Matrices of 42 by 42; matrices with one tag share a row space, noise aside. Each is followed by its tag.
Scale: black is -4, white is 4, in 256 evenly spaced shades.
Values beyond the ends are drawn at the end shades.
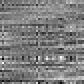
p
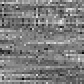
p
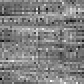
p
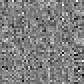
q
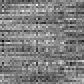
p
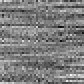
p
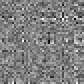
q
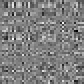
q
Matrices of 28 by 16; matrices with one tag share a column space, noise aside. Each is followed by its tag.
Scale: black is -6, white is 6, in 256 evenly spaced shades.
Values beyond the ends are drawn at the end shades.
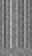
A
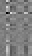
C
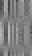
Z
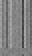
A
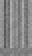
A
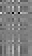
C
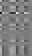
C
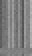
A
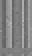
A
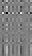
C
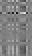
C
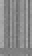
A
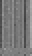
A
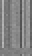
A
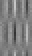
Z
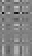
C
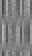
Z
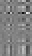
C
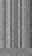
A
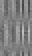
Z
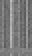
A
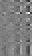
C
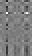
C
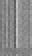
A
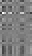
C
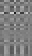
C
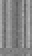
A
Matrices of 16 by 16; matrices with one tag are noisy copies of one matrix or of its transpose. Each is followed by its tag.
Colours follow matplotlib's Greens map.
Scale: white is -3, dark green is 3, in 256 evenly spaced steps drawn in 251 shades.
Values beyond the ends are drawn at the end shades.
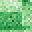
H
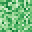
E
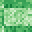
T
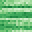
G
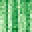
G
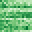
G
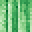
G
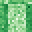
T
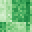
H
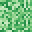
E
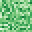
E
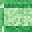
T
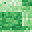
H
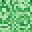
E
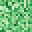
E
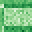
T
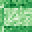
T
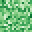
E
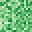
E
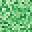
E
